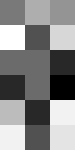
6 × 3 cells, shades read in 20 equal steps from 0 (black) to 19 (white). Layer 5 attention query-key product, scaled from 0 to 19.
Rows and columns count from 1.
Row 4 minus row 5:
-11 5 -18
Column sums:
71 44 65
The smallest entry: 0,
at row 4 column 3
